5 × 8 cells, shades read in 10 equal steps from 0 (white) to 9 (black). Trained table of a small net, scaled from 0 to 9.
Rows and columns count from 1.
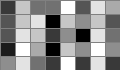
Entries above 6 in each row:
1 1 2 2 3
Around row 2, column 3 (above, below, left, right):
5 2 2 9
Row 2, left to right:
6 2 1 9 2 4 2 6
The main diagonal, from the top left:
7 2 2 9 0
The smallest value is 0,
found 4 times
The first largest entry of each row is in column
1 4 6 4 4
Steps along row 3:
down up up down up down up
